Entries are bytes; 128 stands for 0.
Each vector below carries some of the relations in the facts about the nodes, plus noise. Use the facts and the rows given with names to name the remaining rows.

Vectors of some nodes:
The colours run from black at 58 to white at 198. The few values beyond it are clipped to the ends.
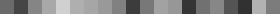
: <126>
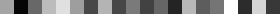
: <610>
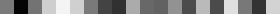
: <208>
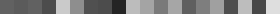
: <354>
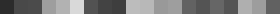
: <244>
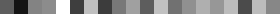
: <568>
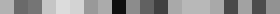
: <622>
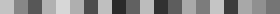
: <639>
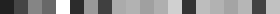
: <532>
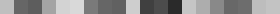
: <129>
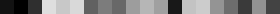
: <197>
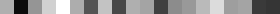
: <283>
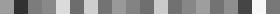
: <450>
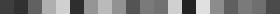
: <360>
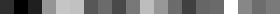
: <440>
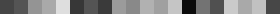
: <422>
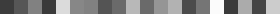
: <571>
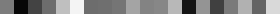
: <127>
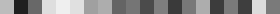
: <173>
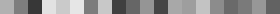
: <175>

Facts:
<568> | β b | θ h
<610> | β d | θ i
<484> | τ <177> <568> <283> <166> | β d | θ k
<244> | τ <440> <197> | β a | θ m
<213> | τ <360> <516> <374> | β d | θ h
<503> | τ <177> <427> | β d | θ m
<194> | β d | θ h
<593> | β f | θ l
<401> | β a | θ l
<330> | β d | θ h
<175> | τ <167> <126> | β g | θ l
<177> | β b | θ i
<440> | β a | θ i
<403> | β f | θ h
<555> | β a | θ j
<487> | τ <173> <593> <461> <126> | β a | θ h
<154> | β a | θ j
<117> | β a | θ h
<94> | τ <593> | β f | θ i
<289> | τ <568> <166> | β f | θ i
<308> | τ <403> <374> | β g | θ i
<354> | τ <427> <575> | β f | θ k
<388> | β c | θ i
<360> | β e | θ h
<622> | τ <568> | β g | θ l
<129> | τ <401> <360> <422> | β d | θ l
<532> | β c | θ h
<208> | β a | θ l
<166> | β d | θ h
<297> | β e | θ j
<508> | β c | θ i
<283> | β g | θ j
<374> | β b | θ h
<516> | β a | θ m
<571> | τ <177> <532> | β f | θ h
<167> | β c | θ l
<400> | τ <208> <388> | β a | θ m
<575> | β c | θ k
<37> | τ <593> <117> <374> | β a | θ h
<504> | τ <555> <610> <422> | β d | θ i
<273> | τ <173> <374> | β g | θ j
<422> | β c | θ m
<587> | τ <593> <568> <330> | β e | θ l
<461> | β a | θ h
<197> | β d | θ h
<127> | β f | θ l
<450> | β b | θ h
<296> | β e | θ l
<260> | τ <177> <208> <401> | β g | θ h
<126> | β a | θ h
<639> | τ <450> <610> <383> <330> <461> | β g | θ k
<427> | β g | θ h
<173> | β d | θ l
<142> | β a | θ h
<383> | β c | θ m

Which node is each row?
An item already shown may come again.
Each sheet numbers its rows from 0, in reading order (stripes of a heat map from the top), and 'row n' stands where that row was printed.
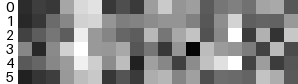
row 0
<244>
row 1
<142>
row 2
<571>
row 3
<330>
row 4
<260>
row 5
<244>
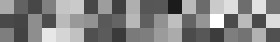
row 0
<504>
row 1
<571>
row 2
<516>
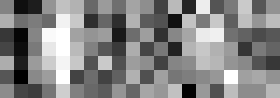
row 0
<296>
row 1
<484>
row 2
<427>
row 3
<166>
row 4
<283>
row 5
<177>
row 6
<167>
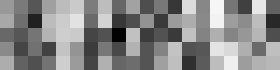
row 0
<213>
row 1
<308>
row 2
<503>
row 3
<289>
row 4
<94>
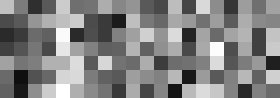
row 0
<587>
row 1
<400>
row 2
<575>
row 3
<571>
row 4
<273>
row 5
<127>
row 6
<166>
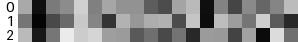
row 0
<593>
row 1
<297>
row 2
<173>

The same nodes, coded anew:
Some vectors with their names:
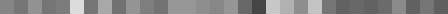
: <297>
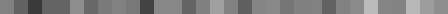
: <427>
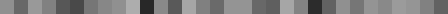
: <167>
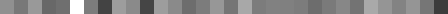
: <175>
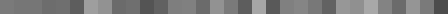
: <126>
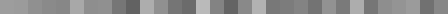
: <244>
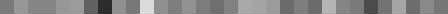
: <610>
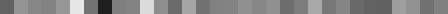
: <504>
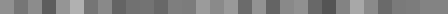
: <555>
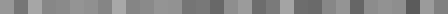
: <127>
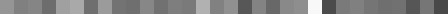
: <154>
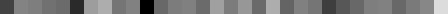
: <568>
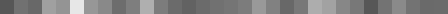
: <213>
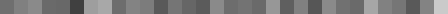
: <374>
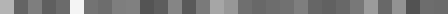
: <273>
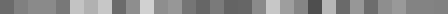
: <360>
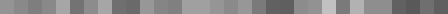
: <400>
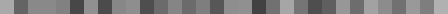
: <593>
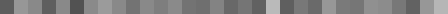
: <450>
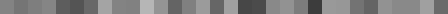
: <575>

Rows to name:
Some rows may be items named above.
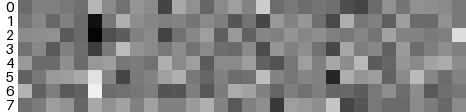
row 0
<622>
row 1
<532>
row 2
<177>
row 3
<532>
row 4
<354>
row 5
<129>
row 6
<273>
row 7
<587>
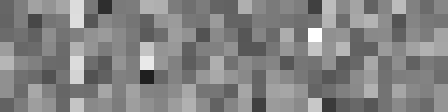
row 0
<129>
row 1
<260>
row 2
<571>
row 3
<354>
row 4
<308>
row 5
<283>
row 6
<296>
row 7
<587>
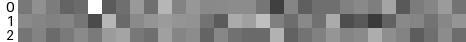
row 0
<639>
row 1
<289>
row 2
<142>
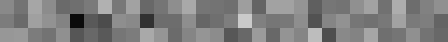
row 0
<296>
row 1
<173>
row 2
<440>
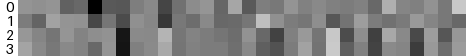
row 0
<177>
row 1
<173>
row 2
<94>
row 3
<94>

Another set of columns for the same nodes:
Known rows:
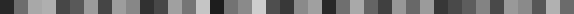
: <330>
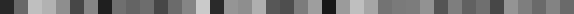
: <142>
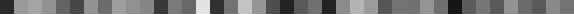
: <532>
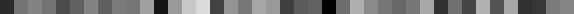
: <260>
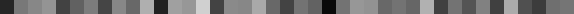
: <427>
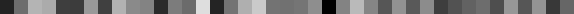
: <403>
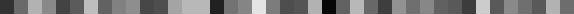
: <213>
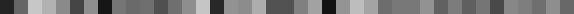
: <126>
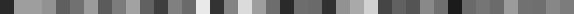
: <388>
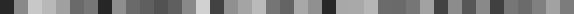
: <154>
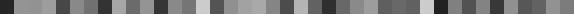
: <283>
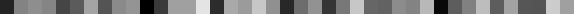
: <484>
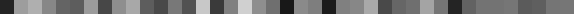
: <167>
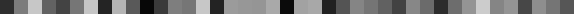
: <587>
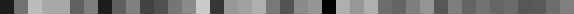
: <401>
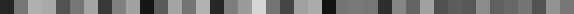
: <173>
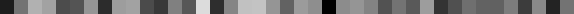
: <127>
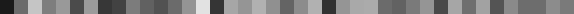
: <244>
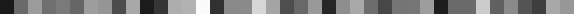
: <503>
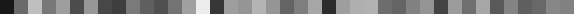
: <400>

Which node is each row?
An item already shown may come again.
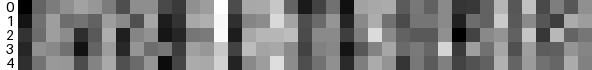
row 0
<177>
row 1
<503>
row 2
<289>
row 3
<639>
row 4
<504>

